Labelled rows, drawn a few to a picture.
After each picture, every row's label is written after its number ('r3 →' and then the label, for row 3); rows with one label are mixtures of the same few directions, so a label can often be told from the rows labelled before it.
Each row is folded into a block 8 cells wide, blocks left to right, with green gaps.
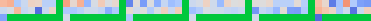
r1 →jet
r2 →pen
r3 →pen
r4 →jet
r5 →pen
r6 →jet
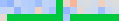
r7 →jet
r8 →jet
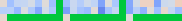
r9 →pen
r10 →pen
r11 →jet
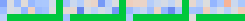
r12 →pen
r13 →jet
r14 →pen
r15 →jet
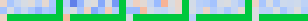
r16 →pen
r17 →pen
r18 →jet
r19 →jet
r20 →pen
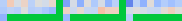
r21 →jet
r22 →pen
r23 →pen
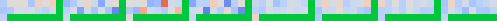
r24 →jet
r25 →jet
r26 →jet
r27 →jet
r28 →jet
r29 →jet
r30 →pen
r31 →pen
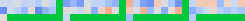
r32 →pen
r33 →pen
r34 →jet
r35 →jet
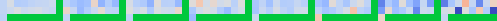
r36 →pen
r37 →jet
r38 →jet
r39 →jet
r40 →pen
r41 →jet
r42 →pen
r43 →jet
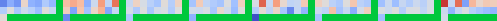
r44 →pen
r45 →pen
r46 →pen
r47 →pen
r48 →jet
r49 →jet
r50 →pen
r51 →pen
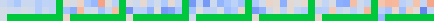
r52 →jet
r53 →jet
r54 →pen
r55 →pen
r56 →jet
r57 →jet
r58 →pen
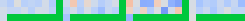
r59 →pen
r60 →jet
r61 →jet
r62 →jet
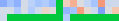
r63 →pen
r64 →jet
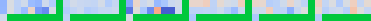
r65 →pen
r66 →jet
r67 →pen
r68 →pen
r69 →jet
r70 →pen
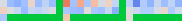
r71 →jet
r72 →pen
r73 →jet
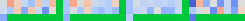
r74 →pen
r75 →jet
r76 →pen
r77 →pen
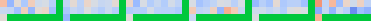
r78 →pen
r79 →jet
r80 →pen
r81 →pen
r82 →pen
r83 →pen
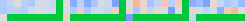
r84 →jet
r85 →jet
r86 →pen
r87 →pen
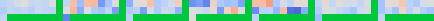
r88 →jet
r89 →jet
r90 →jet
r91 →pen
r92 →pen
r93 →jet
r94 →jet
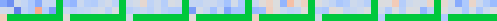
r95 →jet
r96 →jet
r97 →pen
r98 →pen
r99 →jet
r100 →jet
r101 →pen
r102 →jet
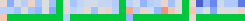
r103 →pen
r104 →pen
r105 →pen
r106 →jet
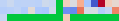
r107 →pen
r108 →jet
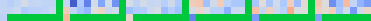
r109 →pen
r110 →jet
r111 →pen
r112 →jet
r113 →pen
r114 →jet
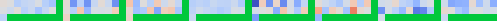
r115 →jet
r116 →jet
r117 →pen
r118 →pen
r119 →pen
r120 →pen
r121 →pen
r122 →jet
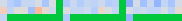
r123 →pen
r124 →pen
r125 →pen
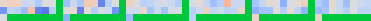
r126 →pen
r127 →jet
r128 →jet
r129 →jet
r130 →jet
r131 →jet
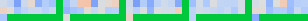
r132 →jet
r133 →jet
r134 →jet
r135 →pen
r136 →jet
